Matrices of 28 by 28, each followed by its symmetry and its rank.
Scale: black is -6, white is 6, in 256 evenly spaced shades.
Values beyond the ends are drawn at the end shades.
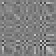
symmetric, rank three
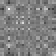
symmetric, rank three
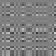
neither, rank one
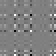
symmetric, rank one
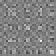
symmetric, rank three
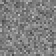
neither, full rank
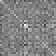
symmetric, rank five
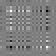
symmetric, rank one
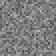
neither, full rank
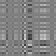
neither, rank one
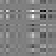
neither, rank one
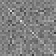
symmetric, rank five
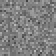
neither, full rank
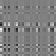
neither, rank one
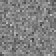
neither, full rank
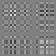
symmetric, rank one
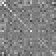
symmetric, rank five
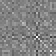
symmetric, rank five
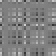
symmetric, rank one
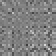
symmetric, rank three
